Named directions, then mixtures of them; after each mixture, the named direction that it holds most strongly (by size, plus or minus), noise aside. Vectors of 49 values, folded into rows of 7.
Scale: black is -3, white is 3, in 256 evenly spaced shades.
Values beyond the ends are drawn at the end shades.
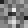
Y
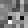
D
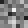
Y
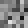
D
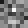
Y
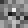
Y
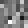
D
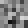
Y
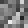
D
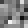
D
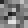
Y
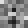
Y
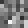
D
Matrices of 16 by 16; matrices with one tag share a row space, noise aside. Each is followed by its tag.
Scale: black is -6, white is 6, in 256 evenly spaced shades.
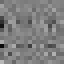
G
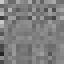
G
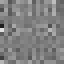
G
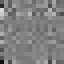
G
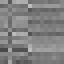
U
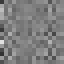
G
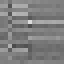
U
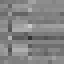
U
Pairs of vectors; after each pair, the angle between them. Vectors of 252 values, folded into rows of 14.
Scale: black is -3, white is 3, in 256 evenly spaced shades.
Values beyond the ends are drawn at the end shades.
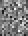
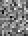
nearly parallel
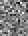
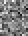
orthogonal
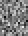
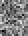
orthogonal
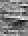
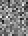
orthogonal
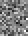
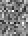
orthogonal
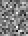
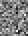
nearly opposite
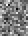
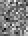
partly aligned
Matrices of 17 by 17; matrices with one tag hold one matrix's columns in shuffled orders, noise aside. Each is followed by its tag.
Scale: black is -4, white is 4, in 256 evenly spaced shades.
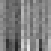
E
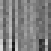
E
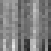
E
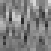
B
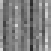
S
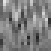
B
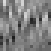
B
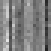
S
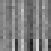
E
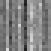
S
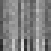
E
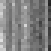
S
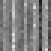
S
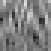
B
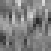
B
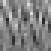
B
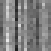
S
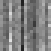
S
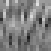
B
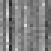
S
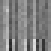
E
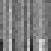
E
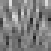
B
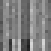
E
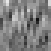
B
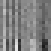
E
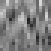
B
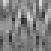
B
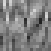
B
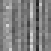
S
